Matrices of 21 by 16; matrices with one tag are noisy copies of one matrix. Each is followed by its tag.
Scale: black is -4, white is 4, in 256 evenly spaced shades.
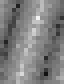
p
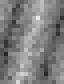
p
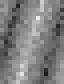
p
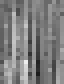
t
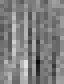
t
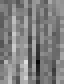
t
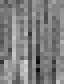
t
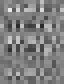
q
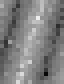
p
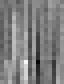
t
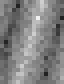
p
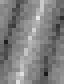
p
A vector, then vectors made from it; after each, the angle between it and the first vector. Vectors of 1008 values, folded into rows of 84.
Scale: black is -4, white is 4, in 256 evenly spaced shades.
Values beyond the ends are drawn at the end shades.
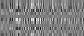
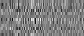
nearly parallel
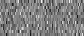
orthogonal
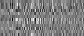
nearly parallel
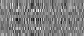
nearly opposite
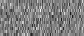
partly opposed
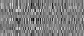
nearly opposite
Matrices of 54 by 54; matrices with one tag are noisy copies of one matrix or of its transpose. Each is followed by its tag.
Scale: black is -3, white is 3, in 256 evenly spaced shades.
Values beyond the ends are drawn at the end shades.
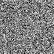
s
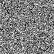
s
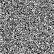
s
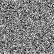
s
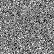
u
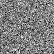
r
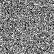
s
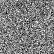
r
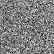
r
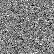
u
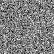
s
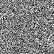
u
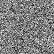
u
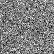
r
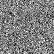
u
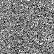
u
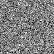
r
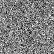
r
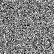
s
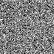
s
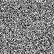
s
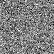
s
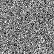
u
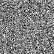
s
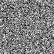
s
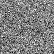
r
